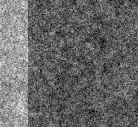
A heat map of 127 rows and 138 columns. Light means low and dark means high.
Stripes: none. Seam: vertical, 20% of the way across, the right part higher. Average level on the scale: 60%. Grain: blotchy.
